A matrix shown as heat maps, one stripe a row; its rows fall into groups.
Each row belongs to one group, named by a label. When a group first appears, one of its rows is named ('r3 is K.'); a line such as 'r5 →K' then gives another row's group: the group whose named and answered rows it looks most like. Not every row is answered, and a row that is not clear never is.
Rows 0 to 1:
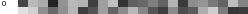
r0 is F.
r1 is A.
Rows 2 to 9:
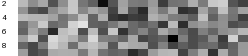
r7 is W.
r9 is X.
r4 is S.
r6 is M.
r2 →A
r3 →X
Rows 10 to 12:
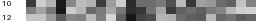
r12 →S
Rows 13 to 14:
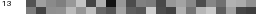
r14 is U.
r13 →M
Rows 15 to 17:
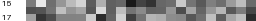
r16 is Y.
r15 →M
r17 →U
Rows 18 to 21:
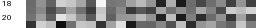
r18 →W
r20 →W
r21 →F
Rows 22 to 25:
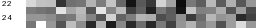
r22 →S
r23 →Y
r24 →A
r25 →M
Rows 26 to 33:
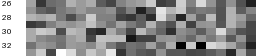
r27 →X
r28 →S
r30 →A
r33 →W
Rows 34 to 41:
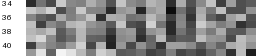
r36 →U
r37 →U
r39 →F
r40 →M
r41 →W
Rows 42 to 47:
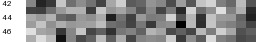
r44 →S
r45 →S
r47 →S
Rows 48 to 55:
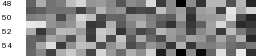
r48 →W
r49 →X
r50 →A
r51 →A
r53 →Y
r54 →F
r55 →W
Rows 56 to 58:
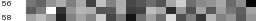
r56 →Y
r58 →S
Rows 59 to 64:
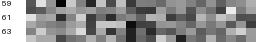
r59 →M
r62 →Y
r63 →M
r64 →S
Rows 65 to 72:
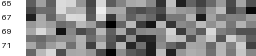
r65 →W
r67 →M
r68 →F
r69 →S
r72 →F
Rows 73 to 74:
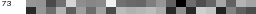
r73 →W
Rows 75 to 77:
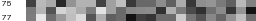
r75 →F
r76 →W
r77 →M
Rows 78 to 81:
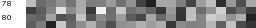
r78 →X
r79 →Y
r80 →Y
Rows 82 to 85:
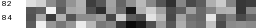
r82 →A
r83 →A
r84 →U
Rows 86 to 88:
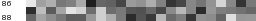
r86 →A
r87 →M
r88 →X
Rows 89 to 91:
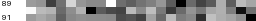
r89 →W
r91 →S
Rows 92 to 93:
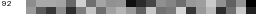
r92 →Y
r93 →U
